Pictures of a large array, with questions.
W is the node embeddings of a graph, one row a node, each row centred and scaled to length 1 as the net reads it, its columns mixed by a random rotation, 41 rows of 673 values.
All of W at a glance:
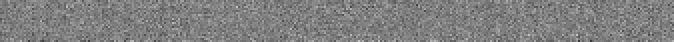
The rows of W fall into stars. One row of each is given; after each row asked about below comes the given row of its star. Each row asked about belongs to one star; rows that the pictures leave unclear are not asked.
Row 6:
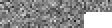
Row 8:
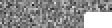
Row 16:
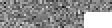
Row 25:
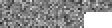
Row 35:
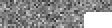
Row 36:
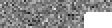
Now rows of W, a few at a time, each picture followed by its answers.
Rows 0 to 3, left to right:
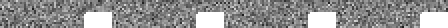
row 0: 6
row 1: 16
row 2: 16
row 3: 8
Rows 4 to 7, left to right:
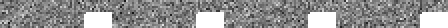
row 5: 25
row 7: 6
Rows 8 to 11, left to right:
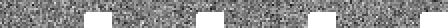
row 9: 25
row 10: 35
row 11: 16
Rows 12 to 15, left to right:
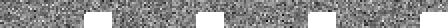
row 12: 25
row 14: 8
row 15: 36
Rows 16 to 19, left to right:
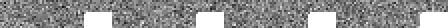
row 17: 25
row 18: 25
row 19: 8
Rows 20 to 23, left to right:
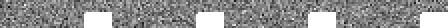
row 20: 8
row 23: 35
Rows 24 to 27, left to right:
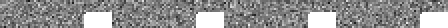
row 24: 6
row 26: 16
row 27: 6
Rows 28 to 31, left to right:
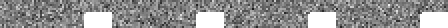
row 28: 35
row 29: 16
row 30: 35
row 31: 6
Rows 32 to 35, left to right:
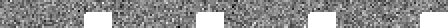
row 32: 6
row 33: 8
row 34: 25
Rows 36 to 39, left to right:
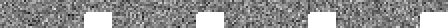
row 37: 8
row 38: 6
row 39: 25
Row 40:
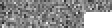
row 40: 8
